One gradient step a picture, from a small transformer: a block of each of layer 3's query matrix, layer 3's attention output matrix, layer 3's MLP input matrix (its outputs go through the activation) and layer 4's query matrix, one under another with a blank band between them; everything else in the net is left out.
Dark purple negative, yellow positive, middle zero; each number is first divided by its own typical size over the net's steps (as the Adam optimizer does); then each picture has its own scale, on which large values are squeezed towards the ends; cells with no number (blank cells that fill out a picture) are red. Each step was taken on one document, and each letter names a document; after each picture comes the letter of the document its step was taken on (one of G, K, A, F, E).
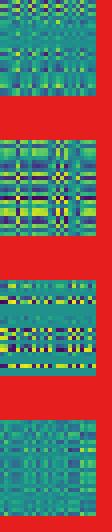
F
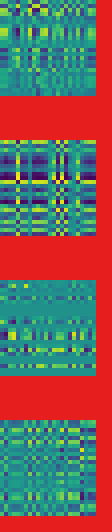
F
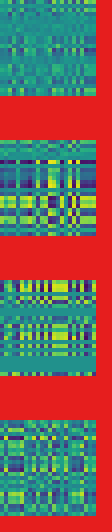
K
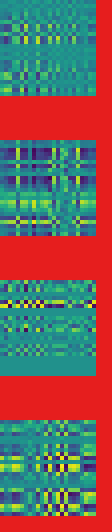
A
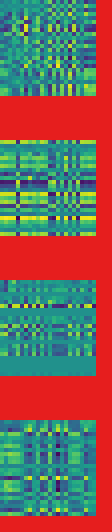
A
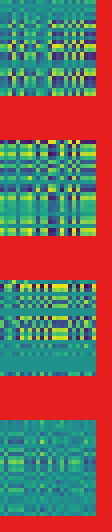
K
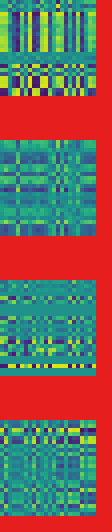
F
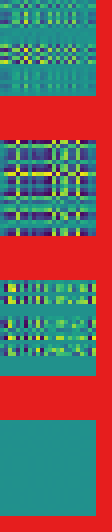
A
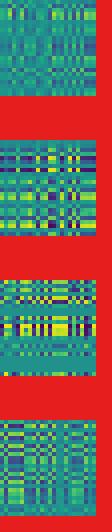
K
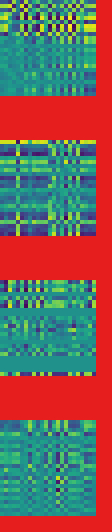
A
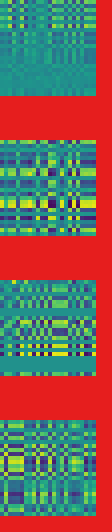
K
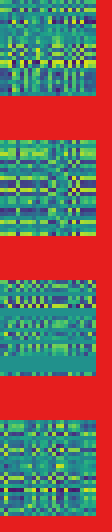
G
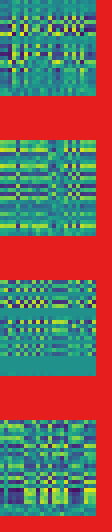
G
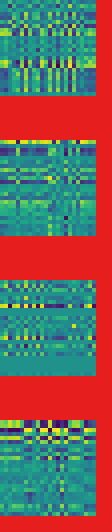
A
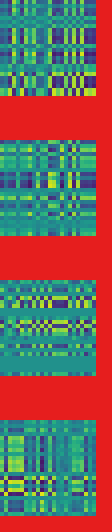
K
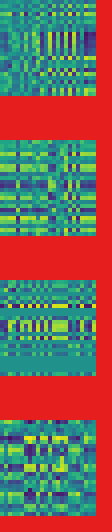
G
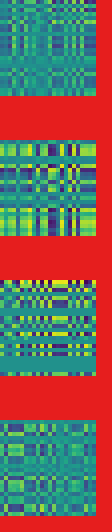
K
